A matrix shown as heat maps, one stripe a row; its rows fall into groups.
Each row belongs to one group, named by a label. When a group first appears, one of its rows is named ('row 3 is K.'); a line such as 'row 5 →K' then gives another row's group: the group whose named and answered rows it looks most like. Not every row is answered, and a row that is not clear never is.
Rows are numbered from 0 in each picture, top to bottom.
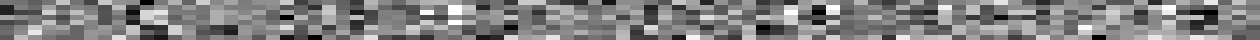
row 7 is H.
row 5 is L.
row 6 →L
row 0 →L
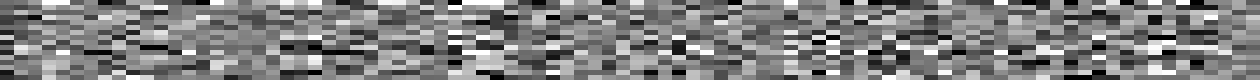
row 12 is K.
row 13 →K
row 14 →H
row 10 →K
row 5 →L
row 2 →H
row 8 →H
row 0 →K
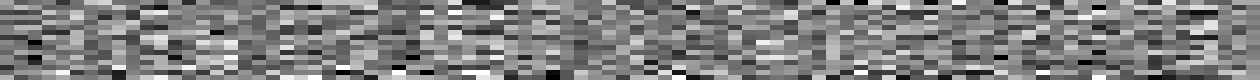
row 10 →H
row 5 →H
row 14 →K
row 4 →L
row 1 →H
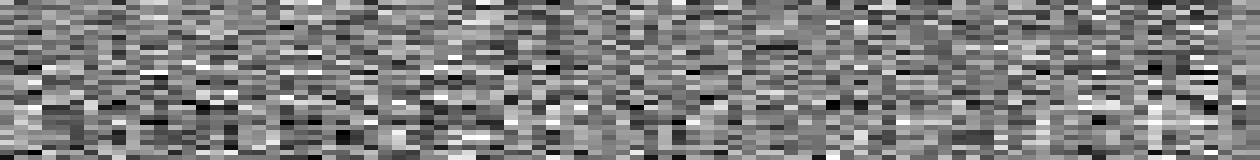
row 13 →L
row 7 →K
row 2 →K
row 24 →H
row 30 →L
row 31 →H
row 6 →L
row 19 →L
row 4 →K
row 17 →H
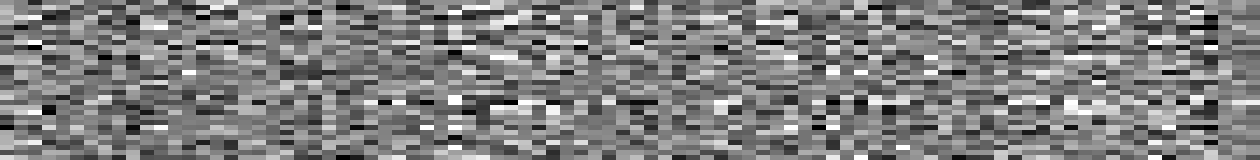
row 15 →H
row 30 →L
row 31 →K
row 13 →H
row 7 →H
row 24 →H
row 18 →K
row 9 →L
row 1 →K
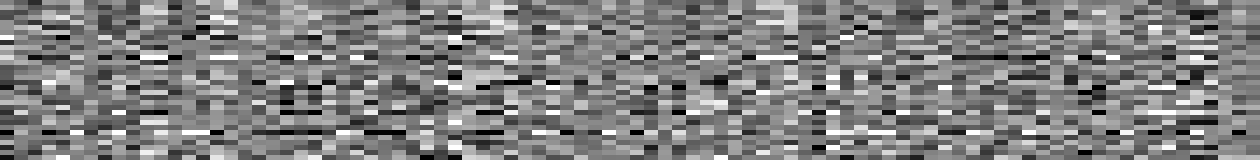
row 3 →K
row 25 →K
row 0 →L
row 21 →K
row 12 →H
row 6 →K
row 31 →K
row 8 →H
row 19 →H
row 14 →K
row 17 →H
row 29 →H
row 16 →L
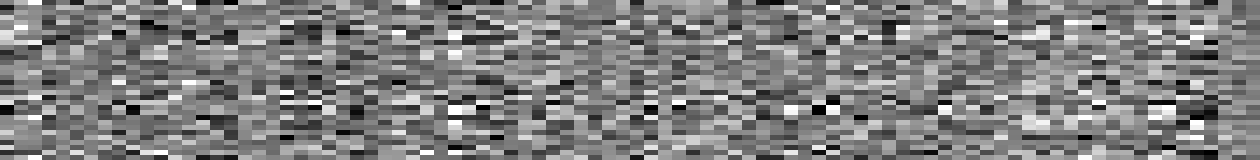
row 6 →K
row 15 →H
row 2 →H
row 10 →H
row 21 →H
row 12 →H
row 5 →H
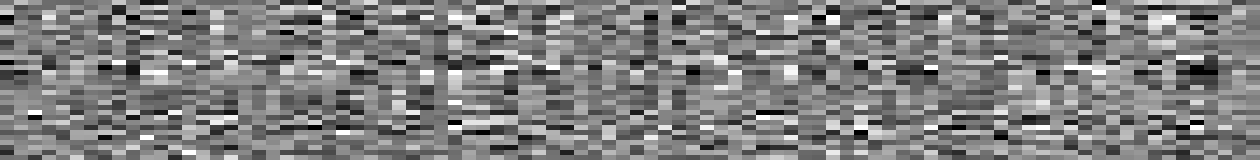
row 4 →H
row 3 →H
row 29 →L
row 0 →H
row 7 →L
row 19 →H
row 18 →K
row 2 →K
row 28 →K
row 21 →K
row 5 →K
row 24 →K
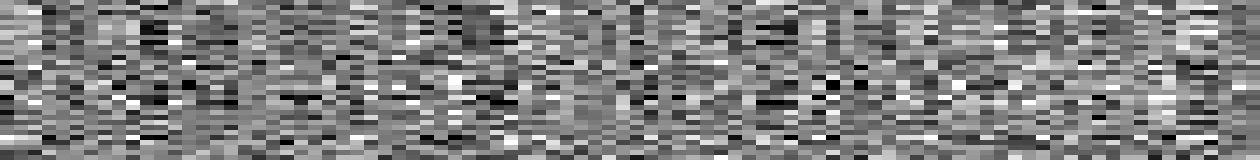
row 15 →H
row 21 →L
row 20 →L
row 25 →L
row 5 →L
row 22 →H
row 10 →H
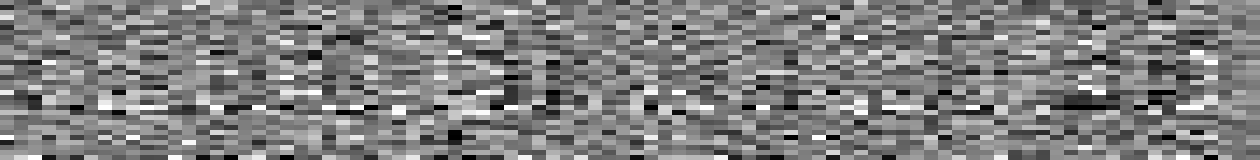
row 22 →K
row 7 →K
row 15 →L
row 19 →L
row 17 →L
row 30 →K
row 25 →L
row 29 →L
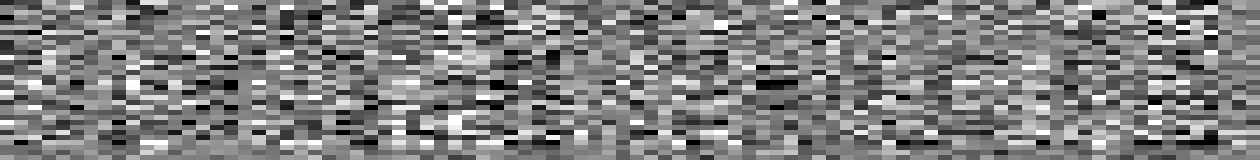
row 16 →L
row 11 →K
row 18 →K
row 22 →K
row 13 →L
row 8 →H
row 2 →H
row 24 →K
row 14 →H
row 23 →H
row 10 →L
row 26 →K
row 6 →L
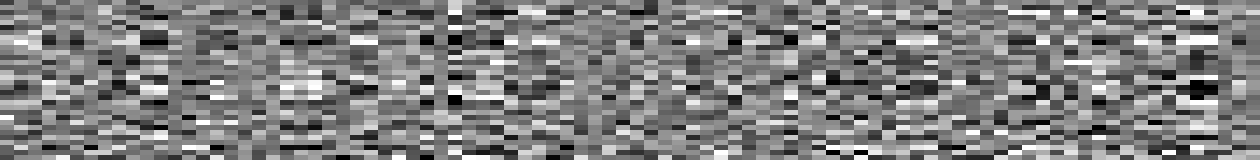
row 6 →L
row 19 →K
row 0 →H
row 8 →H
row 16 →K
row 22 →L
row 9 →L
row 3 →H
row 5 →H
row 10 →K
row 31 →K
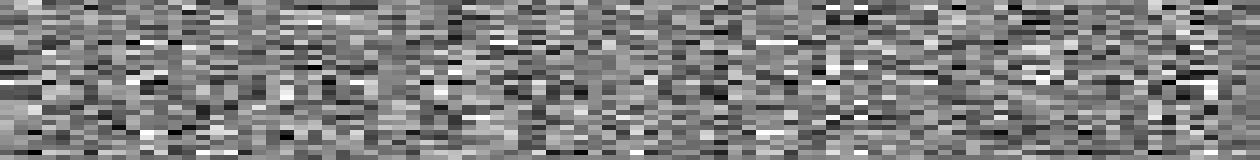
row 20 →K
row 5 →H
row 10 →L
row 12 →K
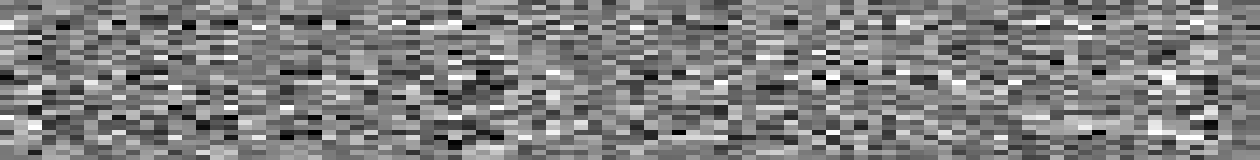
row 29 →K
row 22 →L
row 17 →L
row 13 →H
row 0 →K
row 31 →K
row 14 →H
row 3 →H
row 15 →H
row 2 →K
